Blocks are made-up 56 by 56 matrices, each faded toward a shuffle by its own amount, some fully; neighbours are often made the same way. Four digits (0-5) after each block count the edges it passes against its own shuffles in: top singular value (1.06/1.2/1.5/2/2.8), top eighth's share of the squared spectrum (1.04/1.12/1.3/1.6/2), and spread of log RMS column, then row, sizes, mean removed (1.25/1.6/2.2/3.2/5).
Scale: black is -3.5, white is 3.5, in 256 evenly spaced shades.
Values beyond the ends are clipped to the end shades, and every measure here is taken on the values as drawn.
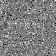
3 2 0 1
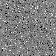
0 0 0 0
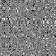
4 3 2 2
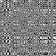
4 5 3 3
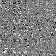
3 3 1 1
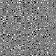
4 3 2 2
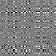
5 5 3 3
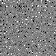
3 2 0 1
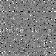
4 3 1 2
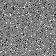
0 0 0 0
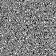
2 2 0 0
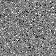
1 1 0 0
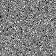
2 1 0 0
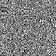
3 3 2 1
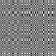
5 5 4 4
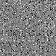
3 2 0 0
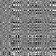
4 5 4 3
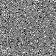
2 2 1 0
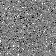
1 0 0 0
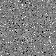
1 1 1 0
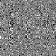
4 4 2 2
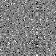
3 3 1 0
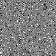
3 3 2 1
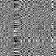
4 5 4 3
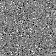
2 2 0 0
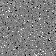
1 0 0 0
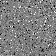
1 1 0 0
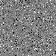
3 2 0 0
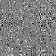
4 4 2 2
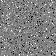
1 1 0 0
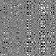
4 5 3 2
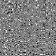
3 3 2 1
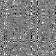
4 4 3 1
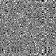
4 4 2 2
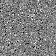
2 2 0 0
